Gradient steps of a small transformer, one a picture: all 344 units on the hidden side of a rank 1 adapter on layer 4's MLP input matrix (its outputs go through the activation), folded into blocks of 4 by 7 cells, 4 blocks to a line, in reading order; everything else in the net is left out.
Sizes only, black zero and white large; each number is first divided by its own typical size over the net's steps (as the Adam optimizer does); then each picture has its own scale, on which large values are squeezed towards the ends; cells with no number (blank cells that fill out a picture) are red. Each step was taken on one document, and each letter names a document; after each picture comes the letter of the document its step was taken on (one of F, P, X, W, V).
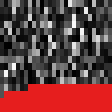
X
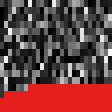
X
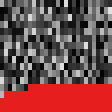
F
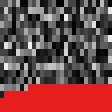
F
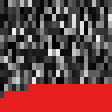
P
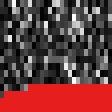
X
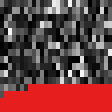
X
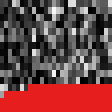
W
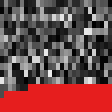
F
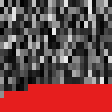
F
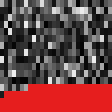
W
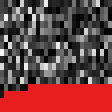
F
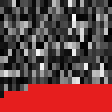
X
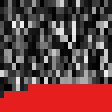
P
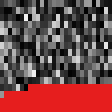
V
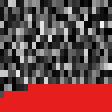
P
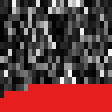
X
